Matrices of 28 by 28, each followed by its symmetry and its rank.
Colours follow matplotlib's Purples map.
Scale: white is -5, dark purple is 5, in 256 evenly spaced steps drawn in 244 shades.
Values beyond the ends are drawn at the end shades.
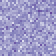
neither, full rank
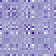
symmetric, rank three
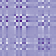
symmetric, rank two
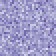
antisymmetric, full rank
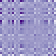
symmetric, rank two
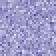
antisymmetric, full rank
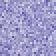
neither, full rank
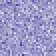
neither, full rank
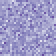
neither, full rank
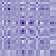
symmetric, rank two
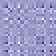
symmetric, rank three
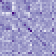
symmetric, rank five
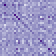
symmetric, rank five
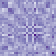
symmetric, rank three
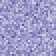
neither, full rank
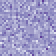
antisymmetric, full rank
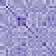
symmetric, rank five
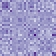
symmetric, rank three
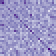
symmetric, rank five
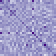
symmetric, rank five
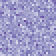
antisymmetric, full rank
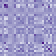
symmetric, rank three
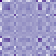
symmetric, rank two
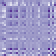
symmetric, rank two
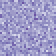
antisymmetric, full rank
